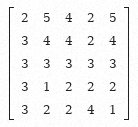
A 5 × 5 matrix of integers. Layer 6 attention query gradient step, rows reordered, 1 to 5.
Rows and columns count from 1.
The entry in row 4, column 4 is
2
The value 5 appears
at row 1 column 2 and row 1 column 5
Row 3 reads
3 3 3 3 3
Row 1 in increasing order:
2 2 4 5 5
